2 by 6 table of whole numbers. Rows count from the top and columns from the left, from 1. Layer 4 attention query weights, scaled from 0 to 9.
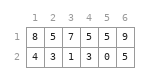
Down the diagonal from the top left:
8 3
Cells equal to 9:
1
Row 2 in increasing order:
0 1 3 3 4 5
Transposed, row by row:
8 4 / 5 3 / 7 1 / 5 3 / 5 0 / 9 5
